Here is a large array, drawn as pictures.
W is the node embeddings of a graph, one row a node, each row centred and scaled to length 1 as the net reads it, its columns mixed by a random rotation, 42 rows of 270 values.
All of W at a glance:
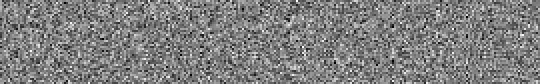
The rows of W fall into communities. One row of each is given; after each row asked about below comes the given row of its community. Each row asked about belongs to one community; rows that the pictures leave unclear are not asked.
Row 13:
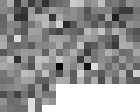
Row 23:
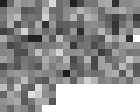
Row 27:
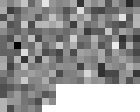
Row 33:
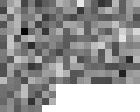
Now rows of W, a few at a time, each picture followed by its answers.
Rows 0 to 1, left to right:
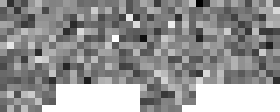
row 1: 13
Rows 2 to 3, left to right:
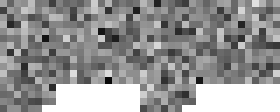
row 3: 33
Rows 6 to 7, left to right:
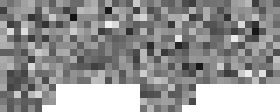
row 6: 23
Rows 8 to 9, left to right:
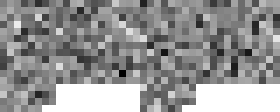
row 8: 33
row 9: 23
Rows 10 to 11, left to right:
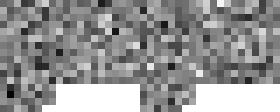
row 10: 27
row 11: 33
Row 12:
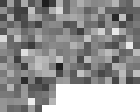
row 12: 13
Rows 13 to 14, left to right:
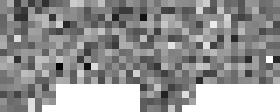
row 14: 23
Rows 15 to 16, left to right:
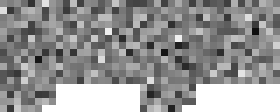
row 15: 27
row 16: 23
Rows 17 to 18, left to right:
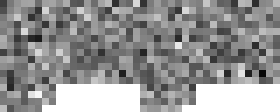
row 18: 23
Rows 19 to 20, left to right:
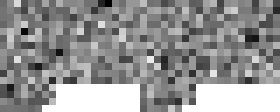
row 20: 13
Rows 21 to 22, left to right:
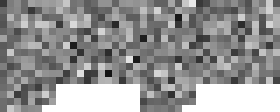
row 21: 23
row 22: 27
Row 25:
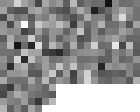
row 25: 27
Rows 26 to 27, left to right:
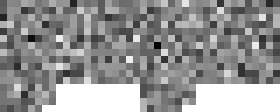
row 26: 23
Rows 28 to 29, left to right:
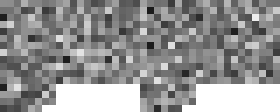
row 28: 23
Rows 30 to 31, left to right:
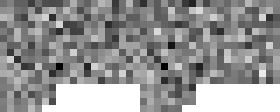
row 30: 13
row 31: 13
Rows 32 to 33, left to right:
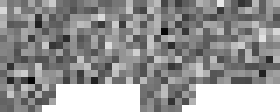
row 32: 27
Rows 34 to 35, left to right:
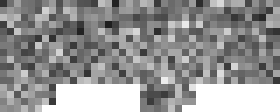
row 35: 13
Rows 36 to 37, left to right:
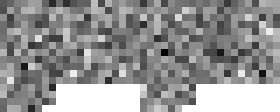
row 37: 23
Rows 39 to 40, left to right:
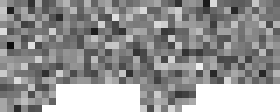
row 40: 27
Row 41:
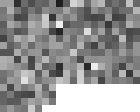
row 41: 13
